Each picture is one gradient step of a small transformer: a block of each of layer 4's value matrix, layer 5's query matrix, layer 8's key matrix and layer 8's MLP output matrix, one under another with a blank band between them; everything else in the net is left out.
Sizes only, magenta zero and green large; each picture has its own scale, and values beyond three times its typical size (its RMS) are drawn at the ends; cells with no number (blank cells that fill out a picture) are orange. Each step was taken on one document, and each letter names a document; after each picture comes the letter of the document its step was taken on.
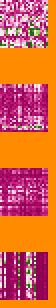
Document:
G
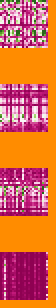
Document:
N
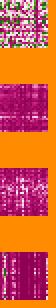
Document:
N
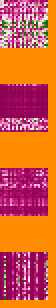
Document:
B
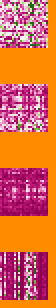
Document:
G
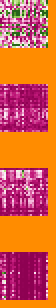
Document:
N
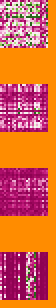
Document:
G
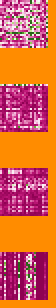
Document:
G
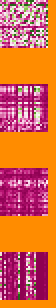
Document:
G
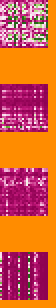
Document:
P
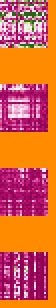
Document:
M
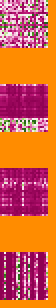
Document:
B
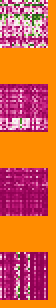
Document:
M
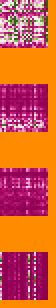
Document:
P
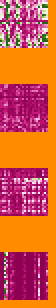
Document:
N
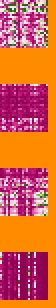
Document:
P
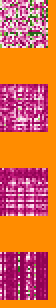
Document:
G
